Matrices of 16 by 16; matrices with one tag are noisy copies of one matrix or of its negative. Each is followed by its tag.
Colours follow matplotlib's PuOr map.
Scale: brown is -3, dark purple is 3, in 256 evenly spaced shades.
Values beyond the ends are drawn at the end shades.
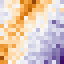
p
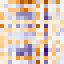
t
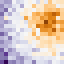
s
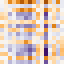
t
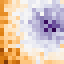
s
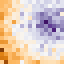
s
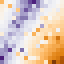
p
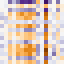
t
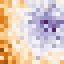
s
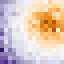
s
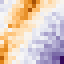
p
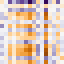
t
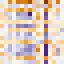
t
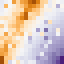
p
